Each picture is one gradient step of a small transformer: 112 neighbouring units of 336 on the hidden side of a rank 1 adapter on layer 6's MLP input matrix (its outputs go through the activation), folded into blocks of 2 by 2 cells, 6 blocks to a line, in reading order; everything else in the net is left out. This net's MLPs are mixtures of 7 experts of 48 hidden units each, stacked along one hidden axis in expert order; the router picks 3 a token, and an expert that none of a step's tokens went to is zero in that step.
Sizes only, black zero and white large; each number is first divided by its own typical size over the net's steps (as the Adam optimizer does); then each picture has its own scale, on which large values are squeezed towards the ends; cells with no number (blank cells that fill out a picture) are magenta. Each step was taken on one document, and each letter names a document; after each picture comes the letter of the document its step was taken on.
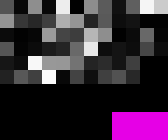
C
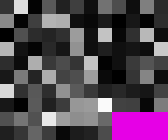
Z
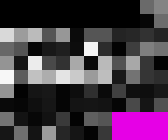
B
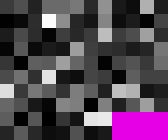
Z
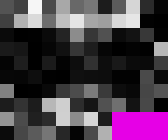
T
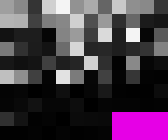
T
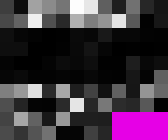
T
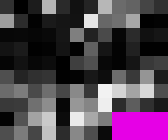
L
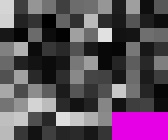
L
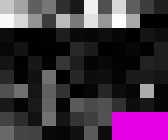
T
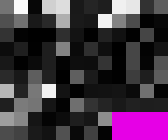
T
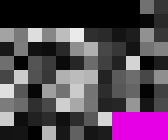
B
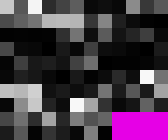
C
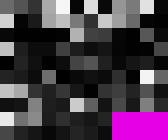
C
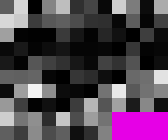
L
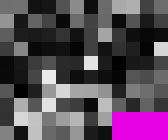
Z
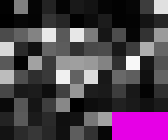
B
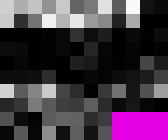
C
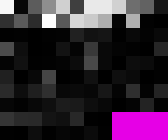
C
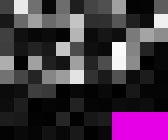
L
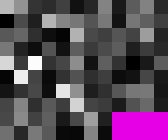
Z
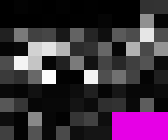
B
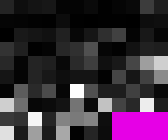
B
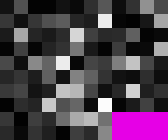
Z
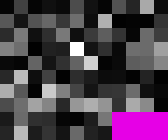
Z
